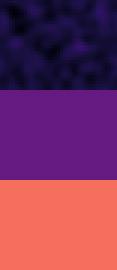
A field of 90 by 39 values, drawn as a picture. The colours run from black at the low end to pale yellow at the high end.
The table splits into 3 rows of 1 panel. Panel 1,1: very low, blotchy, faint in contrast. Panel 2,1: low, flat. Panel 3,1: high, flat.
